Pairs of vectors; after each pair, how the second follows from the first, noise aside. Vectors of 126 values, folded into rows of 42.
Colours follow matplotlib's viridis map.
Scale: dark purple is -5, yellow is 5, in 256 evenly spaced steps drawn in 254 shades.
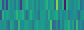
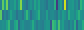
negated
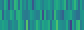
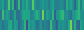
negated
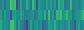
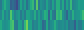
sign-scrambled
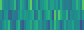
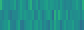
shrunk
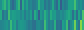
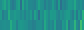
shrunk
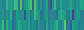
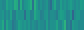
shrunk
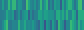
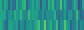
negated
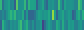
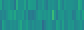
shrunk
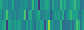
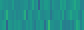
shrunk
